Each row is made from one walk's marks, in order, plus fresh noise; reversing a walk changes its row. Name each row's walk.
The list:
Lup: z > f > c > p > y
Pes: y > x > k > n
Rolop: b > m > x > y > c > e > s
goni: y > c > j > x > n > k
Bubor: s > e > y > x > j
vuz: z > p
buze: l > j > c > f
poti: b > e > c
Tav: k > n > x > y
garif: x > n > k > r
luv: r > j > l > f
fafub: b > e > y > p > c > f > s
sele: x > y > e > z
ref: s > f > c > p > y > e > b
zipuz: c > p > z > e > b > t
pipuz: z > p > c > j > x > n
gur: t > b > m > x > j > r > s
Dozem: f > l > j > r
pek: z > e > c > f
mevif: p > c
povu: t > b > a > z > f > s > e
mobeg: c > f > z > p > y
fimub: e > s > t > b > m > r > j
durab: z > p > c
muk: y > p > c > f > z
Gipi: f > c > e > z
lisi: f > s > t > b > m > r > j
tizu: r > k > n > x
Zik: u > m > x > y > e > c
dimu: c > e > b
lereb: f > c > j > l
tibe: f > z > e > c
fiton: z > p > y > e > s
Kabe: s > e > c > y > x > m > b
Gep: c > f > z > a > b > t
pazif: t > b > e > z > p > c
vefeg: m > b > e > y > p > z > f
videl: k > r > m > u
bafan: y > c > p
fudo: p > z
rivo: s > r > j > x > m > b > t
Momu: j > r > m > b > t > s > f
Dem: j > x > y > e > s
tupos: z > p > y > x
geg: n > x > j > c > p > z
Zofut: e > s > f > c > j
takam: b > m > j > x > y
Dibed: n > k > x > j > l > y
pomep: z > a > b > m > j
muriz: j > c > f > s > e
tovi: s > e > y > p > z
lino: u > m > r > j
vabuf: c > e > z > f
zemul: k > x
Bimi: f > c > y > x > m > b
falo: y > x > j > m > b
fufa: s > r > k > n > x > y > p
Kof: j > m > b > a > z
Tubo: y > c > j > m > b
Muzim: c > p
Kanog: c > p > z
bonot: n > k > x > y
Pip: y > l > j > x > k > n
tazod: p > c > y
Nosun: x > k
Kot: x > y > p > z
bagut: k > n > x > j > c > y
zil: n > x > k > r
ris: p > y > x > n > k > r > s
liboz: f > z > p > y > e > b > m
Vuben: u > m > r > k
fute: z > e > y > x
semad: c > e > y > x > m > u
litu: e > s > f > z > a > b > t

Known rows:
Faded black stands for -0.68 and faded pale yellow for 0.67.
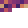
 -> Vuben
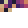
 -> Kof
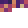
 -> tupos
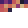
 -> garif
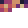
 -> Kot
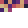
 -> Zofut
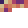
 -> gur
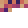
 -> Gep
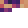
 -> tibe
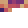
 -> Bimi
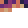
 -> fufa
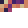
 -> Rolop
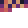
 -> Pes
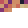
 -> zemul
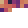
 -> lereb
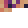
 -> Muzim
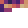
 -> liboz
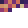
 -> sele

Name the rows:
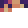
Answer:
ris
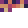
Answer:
litu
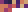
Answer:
durab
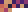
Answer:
goni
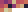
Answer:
tazod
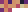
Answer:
Nosun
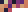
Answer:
takam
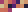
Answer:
dimu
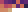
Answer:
rivo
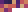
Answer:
vuz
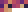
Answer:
muk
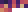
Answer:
fiton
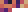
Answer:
Lup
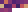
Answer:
lino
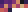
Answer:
zil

